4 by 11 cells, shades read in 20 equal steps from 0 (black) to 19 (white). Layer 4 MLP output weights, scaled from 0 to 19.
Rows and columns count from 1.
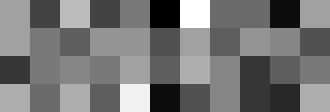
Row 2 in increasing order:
6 6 7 7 9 10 11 11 11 12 12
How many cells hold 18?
1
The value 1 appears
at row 1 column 10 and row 4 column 6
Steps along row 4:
down up down up down up up down down up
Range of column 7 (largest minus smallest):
13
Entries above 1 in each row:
9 11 11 10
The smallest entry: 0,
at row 1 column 6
